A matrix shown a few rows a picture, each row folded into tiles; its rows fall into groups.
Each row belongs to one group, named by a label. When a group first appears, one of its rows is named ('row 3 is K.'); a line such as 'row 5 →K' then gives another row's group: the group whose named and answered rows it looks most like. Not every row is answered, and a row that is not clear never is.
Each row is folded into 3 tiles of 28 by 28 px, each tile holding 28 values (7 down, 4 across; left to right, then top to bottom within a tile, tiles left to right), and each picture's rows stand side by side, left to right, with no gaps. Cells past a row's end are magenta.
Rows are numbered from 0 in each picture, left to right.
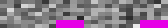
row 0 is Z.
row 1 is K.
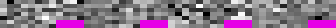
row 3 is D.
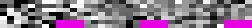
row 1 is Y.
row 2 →K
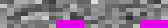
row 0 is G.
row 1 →K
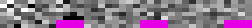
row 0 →D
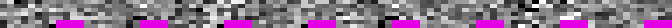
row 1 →Y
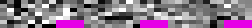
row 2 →Y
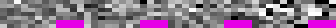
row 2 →D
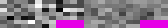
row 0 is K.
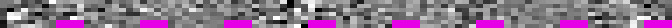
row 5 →K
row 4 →Z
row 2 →D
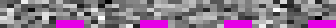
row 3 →D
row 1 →Z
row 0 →G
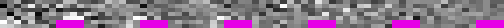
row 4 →Z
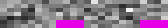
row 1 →K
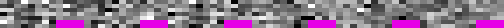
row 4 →D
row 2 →G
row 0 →G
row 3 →Y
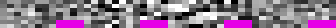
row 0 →K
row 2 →G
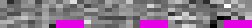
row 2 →Y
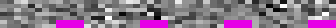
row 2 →K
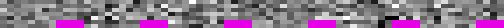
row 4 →Y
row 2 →G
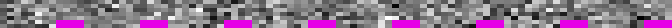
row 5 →D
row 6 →Z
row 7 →Y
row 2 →K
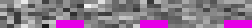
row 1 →G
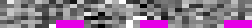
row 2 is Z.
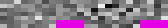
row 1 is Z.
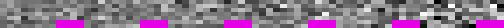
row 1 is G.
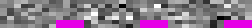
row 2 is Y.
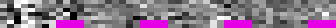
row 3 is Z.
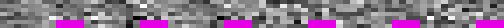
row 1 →Y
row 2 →Y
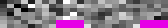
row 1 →G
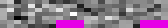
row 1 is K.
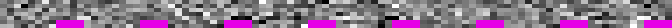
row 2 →D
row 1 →Z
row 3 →K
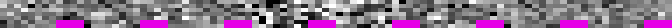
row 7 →Z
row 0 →D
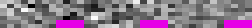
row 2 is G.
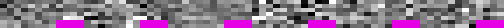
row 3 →K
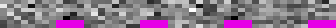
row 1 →D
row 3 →K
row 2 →D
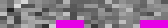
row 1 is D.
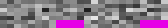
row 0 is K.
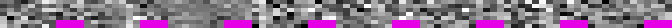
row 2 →Y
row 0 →Z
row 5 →K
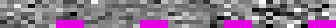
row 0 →D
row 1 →K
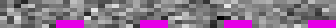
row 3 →D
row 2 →Y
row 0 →Z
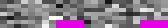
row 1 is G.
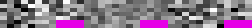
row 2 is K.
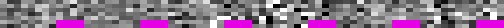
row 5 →Z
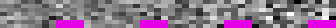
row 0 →Y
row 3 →Z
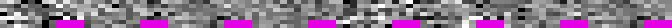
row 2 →Y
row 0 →Y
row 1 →D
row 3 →D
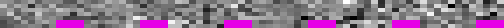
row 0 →D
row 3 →Y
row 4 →K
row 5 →D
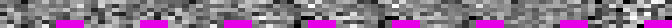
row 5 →Y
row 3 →Y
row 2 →Z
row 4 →Y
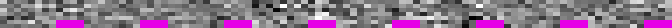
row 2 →Y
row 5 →Y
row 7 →Z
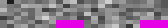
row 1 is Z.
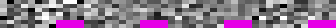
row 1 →D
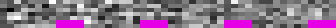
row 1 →G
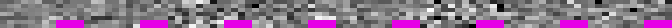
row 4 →Z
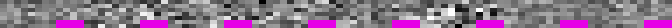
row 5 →K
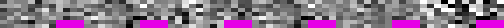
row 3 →Y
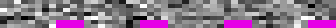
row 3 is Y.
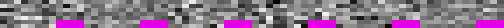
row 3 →Z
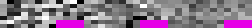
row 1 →Y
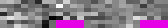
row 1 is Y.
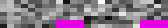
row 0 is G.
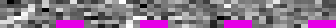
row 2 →Y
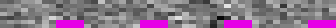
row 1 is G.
